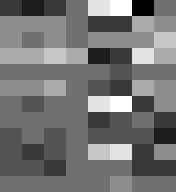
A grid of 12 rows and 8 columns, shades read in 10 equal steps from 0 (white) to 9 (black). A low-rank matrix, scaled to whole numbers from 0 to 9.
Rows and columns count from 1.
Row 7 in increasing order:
0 1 4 5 5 5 6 7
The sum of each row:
42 38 32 30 41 36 33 45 48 38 48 39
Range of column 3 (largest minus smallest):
5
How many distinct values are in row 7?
6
